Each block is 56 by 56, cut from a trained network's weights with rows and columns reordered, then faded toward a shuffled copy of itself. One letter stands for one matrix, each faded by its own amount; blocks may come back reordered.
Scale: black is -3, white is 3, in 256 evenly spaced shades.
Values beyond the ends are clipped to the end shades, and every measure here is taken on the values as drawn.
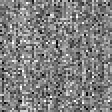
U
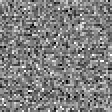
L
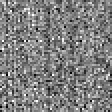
U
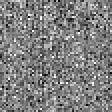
U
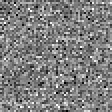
L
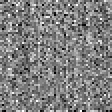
U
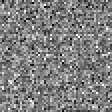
L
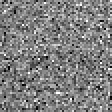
L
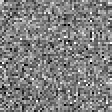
L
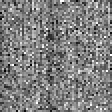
U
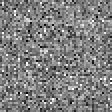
L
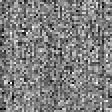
U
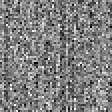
U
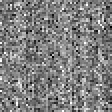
U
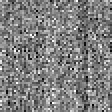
U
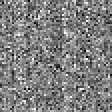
U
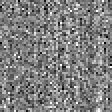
U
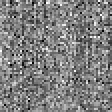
U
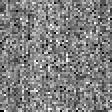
U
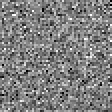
L
